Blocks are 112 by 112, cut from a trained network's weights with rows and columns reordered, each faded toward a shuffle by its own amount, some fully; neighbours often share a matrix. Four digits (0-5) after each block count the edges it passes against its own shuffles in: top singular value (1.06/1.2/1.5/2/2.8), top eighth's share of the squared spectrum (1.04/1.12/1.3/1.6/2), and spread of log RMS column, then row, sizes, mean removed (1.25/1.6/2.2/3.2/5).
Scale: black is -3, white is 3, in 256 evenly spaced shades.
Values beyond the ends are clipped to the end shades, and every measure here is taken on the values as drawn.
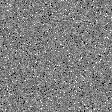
1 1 0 0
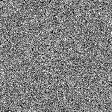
0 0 0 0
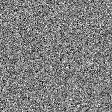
2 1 0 0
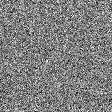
2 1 0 0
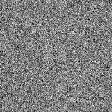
3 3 0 2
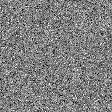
2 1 0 0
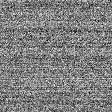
3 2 0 1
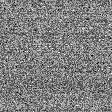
2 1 0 0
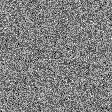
0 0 0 0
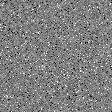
0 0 0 0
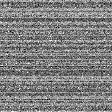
5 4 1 2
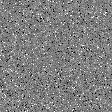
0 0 0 0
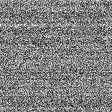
3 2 0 0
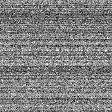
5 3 1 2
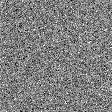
0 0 0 0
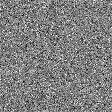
1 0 0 0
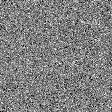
1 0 0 0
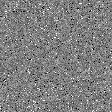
3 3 1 1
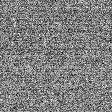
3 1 0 0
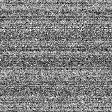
4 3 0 1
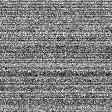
5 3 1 2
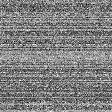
5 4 1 2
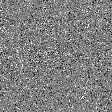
2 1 0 0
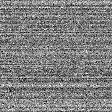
4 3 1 2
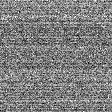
4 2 0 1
